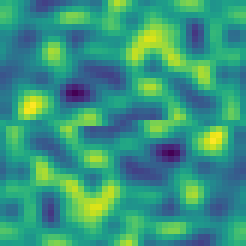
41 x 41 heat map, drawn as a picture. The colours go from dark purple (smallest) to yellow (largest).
There is no overall slope. The histogram is bell-shaped. The texture is blotchy. There is no seam. A half turn leaves it unchanged.
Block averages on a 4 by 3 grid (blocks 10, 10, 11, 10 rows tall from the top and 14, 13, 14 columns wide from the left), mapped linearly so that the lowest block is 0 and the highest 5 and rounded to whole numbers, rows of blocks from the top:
1 5 3
1 0 3
3 0 1
3 5 1
